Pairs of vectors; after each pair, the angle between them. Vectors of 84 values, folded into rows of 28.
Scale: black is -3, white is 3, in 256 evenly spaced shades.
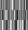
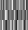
nearly parallel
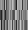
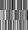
nearly opposite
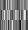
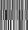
partly aligned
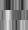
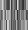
partly aligned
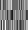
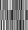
nearly parallel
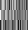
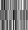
partly opposed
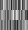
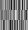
partly aligned
